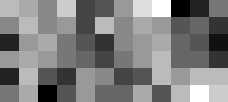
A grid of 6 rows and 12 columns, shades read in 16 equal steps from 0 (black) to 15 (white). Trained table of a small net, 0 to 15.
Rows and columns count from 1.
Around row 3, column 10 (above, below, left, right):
5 6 10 5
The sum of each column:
39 61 40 43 37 37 42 56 61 37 45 37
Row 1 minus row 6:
4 0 8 7 -5 -1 3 3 10 -11 -13 -5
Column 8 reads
13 10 9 9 5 10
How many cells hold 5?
8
